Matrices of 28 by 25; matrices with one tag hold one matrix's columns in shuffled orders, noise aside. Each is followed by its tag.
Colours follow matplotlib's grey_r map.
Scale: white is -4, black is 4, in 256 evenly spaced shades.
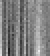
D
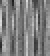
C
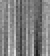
D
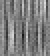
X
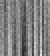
D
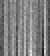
D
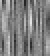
C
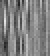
C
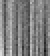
D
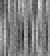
X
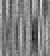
X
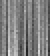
D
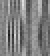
X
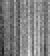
D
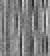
C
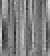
X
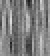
C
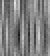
X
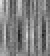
X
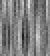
X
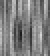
X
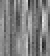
C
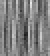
X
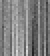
D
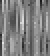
C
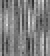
C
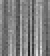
D
